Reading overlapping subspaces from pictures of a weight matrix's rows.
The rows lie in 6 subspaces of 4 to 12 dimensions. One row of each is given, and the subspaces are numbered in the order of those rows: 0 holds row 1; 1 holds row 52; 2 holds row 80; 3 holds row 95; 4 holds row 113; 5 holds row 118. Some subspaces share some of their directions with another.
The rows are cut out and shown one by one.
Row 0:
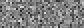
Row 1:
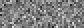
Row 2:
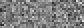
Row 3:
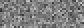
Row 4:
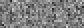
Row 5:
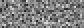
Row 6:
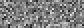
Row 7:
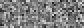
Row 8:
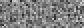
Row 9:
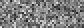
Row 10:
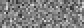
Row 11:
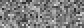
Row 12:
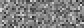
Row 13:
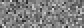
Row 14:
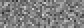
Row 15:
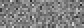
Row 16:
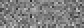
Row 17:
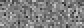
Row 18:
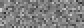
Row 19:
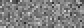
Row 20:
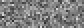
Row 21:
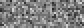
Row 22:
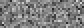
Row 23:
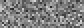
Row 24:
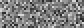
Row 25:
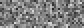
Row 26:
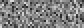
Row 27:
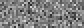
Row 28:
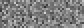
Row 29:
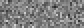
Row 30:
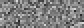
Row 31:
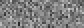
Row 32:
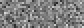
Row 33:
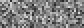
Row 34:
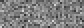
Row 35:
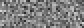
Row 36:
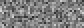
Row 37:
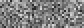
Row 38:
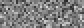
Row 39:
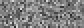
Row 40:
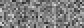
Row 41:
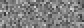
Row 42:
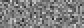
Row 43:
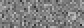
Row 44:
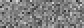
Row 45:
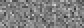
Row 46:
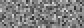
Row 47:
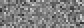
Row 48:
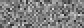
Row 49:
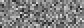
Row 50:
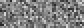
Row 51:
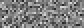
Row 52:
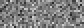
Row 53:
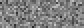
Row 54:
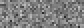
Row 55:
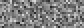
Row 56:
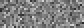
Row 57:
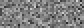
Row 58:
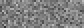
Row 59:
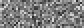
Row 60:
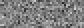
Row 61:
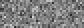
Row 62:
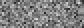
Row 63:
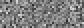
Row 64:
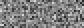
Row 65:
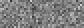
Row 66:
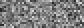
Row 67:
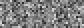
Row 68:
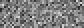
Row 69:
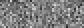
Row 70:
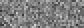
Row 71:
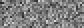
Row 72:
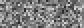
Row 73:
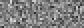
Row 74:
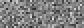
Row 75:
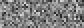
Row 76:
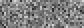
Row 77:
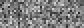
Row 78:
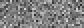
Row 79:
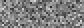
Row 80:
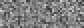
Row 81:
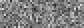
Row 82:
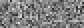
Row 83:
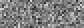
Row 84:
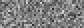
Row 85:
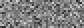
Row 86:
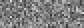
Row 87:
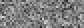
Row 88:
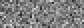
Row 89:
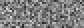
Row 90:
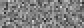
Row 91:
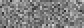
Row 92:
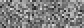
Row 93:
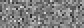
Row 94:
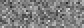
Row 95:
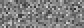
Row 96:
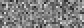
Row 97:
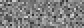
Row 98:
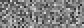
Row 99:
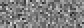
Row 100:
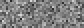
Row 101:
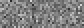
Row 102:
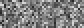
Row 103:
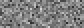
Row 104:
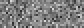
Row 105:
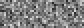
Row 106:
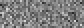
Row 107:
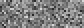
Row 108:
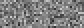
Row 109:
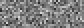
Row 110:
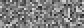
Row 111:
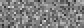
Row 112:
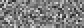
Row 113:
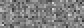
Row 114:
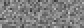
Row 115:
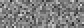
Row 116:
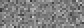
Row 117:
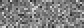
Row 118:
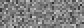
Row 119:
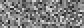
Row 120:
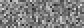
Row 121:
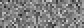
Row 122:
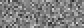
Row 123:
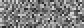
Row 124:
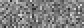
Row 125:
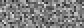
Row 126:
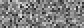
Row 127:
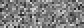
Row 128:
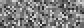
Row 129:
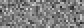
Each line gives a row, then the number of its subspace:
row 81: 3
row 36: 5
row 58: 2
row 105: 4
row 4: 4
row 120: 2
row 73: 5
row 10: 3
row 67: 3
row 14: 1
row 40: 0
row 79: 2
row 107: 2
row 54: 3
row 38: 3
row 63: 1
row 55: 5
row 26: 0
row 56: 3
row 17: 3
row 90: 3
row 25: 0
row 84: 1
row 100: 3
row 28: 2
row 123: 3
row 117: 5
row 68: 1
